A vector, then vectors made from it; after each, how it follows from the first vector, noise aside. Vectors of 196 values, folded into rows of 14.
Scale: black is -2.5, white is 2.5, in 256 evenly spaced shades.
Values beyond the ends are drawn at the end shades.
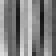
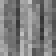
shrunk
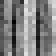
reversed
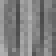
shrunk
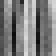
reversed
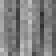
shrunk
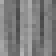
shrunk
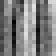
reversed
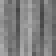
shrunk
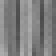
shrunk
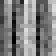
reversed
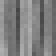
shrunk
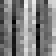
reversed
